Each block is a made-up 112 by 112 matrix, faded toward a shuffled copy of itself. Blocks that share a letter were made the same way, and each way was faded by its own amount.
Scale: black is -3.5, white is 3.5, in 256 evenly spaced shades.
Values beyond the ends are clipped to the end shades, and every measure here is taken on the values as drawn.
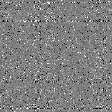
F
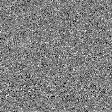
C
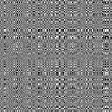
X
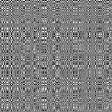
X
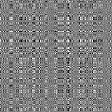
X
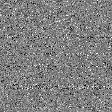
C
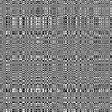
X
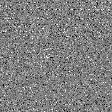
C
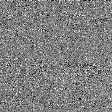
C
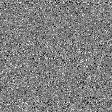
C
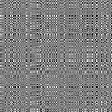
X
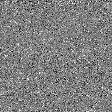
C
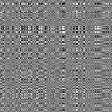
X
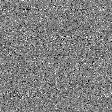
C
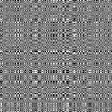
X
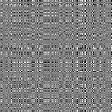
X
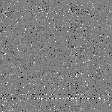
F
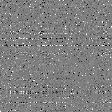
F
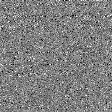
C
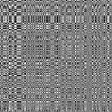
X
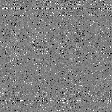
F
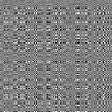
X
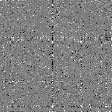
F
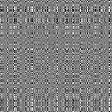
X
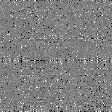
F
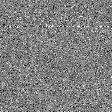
C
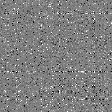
F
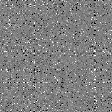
F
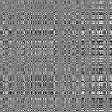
X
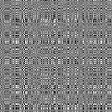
X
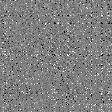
F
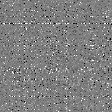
F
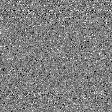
C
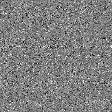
C
